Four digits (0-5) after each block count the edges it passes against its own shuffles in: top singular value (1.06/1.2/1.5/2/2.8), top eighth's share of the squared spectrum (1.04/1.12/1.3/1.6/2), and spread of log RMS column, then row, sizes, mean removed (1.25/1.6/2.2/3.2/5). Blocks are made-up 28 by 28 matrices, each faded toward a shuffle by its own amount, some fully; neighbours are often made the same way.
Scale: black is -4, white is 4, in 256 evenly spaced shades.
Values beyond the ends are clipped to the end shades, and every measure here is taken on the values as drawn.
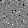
0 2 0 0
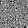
1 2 0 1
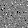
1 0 0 0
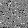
0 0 0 0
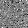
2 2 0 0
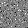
1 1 0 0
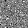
0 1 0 0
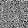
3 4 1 2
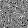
0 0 0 0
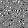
2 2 0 1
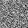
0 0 0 0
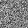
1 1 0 0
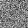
1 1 0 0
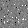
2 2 0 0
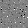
2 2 0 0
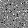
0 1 0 0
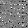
3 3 1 1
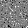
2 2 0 0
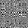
3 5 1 2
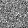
0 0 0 0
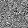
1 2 0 0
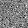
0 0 0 0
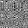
3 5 2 2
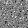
0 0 0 0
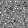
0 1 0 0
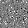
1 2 1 1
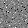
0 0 0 0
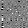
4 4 1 1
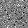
0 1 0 0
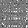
4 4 2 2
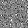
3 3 1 0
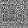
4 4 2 2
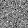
0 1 0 0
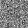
2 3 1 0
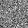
1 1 0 0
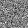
0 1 0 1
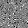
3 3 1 0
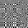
4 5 2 3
